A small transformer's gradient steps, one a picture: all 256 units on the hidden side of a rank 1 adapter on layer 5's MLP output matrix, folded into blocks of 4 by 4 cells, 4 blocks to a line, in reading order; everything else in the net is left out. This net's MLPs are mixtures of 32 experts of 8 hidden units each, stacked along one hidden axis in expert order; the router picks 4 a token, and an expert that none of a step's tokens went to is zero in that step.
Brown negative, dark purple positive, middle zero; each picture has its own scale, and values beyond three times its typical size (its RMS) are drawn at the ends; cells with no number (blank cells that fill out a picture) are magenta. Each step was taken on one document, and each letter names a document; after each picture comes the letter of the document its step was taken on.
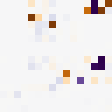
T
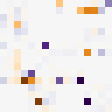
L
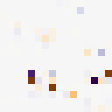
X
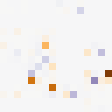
X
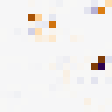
T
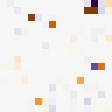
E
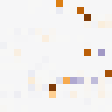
X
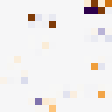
E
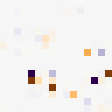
X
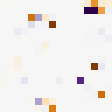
E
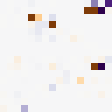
T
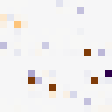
X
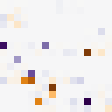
L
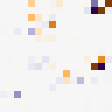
T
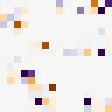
L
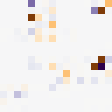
T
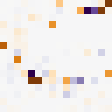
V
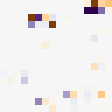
E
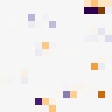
E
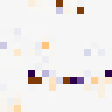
X
